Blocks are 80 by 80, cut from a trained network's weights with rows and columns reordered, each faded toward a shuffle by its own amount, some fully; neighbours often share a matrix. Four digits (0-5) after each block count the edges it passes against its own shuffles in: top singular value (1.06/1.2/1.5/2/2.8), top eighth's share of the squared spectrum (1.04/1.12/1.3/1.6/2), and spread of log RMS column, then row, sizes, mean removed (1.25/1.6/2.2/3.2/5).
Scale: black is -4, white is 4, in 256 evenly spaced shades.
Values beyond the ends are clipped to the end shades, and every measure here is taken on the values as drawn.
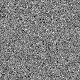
0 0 0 0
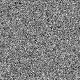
1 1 0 0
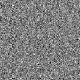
3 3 2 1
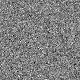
0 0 0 0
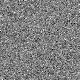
0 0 0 0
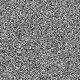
2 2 0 1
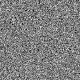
2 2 0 1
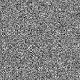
3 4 1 2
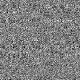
3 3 1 2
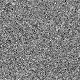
1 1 0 0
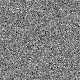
0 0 0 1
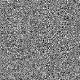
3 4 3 1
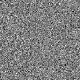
2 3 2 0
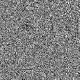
3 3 1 1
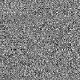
3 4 2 2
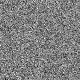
1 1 0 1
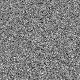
2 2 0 1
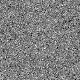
1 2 1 0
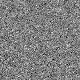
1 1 0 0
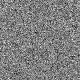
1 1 0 0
